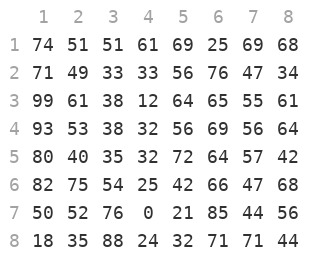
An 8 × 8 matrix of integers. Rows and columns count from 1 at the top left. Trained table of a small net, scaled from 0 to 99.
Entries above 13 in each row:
8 8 7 8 8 8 7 8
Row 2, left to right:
71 49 33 33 56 76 47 34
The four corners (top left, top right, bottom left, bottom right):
74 68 18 44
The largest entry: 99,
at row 3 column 1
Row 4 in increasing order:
32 38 53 56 56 64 69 93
